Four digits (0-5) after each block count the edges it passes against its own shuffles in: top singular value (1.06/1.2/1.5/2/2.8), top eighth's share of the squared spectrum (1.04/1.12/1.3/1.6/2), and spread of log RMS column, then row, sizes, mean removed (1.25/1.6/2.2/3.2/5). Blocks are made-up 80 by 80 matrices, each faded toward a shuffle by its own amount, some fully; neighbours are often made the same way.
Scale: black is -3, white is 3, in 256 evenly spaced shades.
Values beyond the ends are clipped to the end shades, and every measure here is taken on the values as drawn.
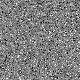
0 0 0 0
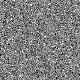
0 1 2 0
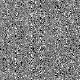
1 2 3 0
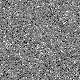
0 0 0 0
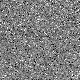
0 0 0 0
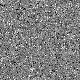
0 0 0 0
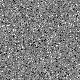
0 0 0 0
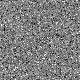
0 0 0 0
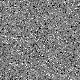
1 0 0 0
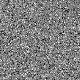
3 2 1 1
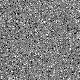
2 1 0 0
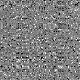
4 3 2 2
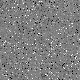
1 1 1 0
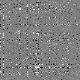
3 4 3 3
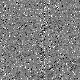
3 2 2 0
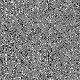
2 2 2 0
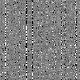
4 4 3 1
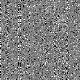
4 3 3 0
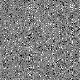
2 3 2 0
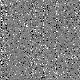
3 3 2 1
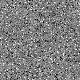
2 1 0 0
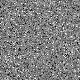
2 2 1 1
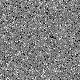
2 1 0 0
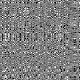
4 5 3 3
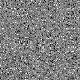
3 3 1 1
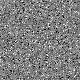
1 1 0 0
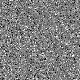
3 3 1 0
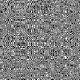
4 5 3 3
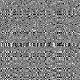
5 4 3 4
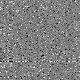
3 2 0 1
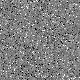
2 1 0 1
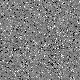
1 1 0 0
